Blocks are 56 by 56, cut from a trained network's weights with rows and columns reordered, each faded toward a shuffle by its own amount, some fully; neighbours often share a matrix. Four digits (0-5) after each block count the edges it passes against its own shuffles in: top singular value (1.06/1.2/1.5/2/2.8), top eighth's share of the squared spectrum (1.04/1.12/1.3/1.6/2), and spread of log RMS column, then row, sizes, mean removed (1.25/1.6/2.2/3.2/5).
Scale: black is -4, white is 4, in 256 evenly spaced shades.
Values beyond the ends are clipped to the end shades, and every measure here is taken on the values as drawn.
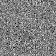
2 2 0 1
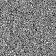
1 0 0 0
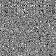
3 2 0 2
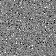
1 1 0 0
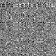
3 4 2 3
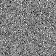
1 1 0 0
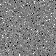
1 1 0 0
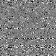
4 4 0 3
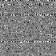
4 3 0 3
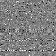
4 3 0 2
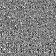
3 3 0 2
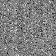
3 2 0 1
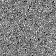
0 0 0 0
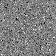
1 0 0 0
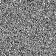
0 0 0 0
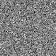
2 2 0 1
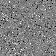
1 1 0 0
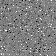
0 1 0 0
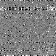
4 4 0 3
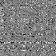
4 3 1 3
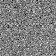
2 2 0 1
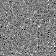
2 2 1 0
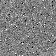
0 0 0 0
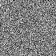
0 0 0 0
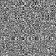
4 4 2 2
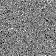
1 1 0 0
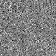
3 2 0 1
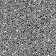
2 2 0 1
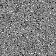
1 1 0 0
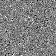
2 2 0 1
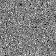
2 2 1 0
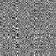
4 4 3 2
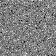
1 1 0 0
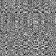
4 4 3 3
